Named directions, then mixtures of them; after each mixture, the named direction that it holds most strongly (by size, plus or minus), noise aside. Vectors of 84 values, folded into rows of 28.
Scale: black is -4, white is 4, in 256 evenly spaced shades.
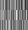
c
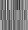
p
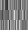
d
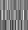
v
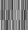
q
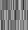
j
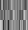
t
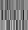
v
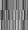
d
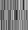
c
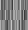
q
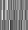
d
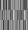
t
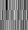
d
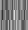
d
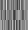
p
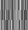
q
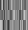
t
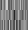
d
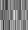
d
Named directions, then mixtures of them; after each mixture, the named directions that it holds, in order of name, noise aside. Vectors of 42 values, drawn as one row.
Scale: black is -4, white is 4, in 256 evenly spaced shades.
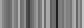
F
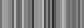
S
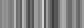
F, S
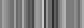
F, S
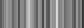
F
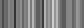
F, S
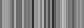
S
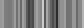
F, S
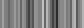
F, S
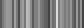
F, S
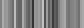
F, S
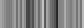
F, S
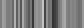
F, S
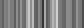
F, S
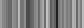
F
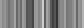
F, S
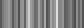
F
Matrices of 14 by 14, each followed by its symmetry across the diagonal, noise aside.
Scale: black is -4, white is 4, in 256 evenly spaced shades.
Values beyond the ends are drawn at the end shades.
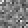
symmetric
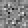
symmetric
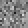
neither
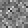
symmetric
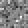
symmetric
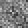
symmetric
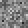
symmetric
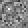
symmetric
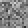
neither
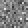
neither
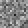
symmetric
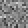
neither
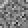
symmetric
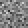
neither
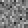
neither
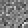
symmetric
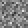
symmetric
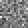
neither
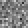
neither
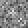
symmetric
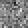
neither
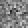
neither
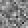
symmetric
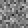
neither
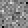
symmetric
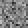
neither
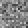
neither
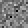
symmetric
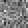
neither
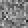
neither
